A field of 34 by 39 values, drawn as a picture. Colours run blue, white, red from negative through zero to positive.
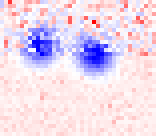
Seam: horizontal, 40% of the way down, the bottom part calmer. Dips: two. Histogram: skewed, a long tail of low values. Stripes: none.
